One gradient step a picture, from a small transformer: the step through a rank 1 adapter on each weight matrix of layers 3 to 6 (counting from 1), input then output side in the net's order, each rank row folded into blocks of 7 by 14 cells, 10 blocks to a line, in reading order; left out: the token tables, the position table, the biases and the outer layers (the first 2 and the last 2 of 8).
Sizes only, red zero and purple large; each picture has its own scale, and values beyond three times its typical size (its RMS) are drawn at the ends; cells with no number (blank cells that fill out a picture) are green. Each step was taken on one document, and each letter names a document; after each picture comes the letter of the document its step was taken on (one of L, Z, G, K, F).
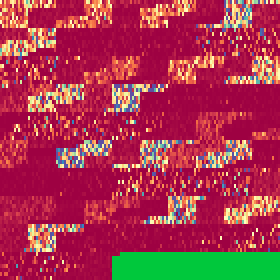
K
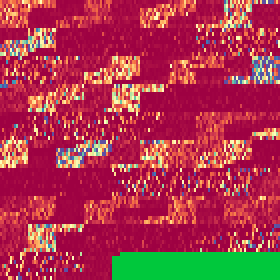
K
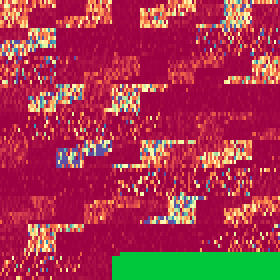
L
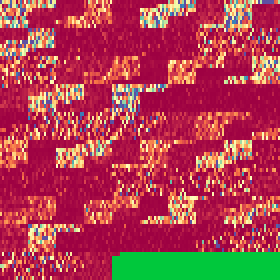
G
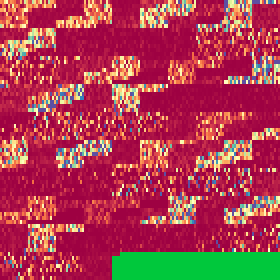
G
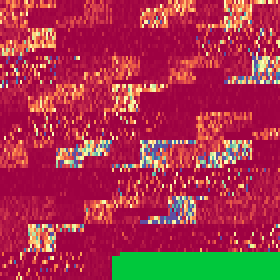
K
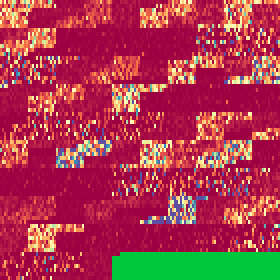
K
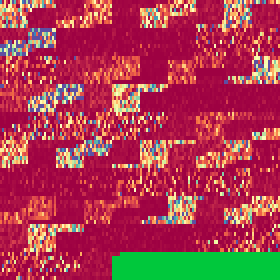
L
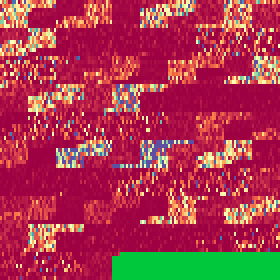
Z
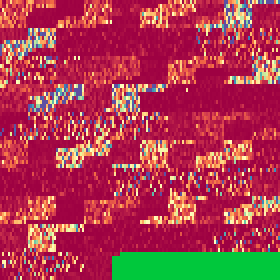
G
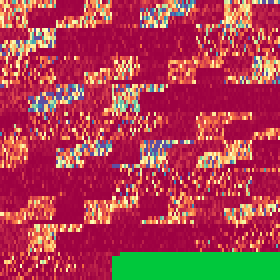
L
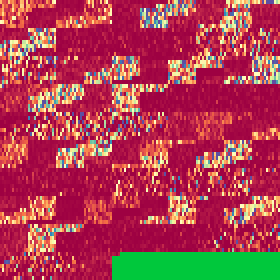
G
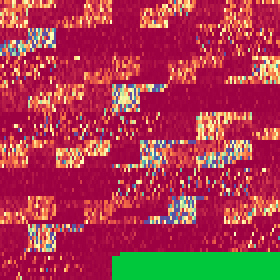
K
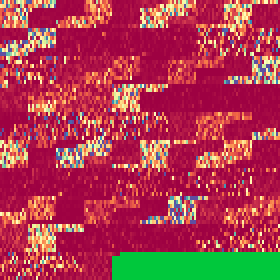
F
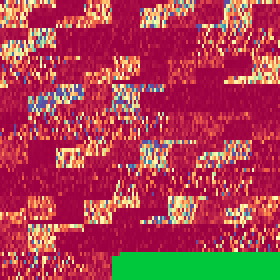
F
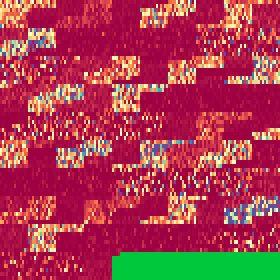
Z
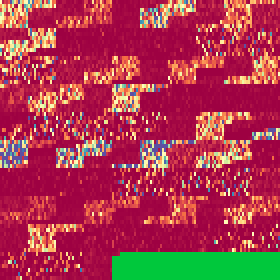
Z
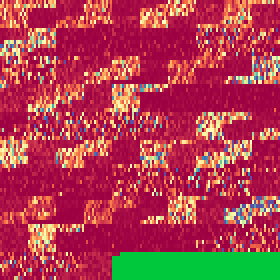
G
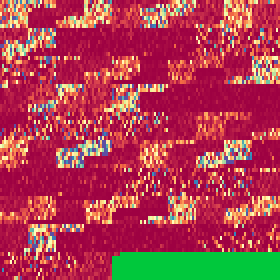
L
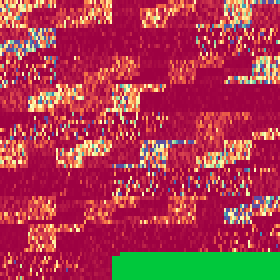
Z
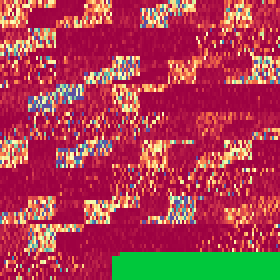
L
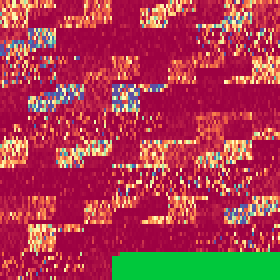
Z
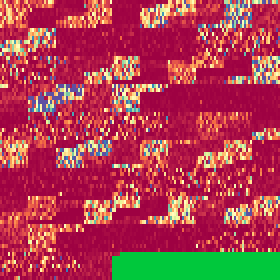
G
